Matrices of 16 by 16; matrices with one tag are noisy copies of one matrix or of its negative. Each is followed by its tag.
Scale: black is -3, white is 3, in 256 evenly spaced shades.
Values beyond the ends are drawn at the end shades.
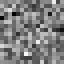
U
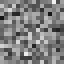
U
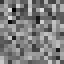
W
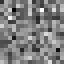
W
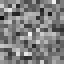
U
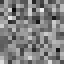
W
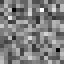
W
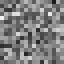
U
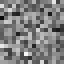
U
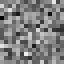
U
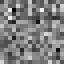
W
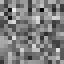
W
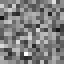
U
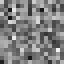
W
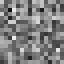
W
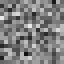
U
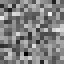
U
